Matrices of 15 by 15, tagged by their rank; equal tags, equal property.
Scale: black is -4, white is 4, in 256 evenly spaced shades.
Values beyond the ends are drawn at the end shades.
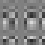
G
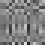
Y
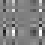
G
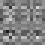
Y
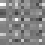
Y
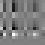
G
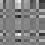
G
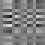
G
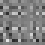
Y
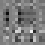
Y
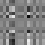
G
